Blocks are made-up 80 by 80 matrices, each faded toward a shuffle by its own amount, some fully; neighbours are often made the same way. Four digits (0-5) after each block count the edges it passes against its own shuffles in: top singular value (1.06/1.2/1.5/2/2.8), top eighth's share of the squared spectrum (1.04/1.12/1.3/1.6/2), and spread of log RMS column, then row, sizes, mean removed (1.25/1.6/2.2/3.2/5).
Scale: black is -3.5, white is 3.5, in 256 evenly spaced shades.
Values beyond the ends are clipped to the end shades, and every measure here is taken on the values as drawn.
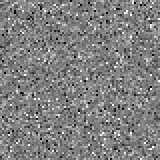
0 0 0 0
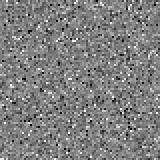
0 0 0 0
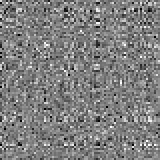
5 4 3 3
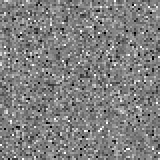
1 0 0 0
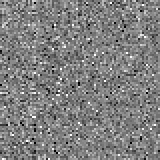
3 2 1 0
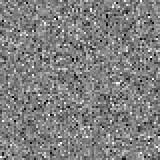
3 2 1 0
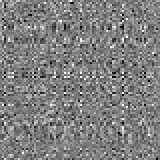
5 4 3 3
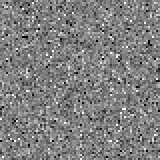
1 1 0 0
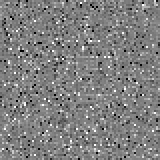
3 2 0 0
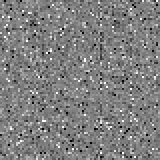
3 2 1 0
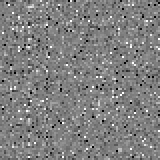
3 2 1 0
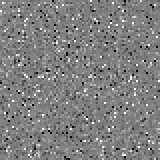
2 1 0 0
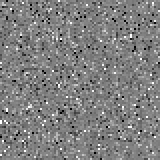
2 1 0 0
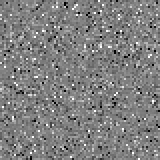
2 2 1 1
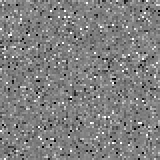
1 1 0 0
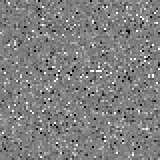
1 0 0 0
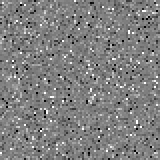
0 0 0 0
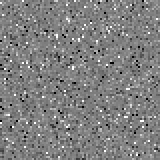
1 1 0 0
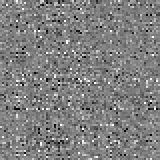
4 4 2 2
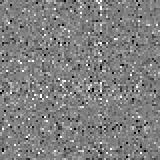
3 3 1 1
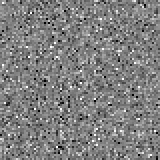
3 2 1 0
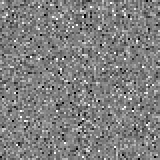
2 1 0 0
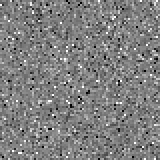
0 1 1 0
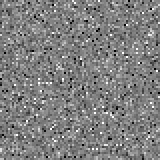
0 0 0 0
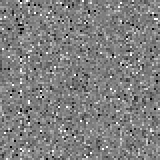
1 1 1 0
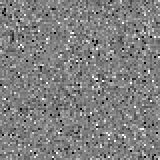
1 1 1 0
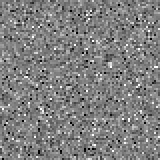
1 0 0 0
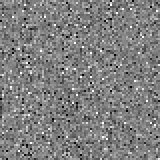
0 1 1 0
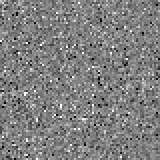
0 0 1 0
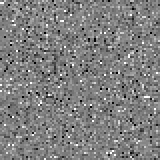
0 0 0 0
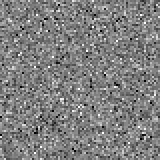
0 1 0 0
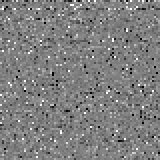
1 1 0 2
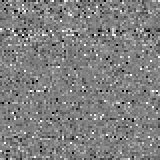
2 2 0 3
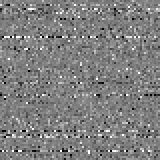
2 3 0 3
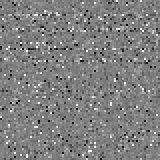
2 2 0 2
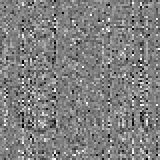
4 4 3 2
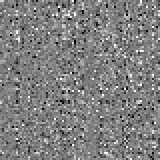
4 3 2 1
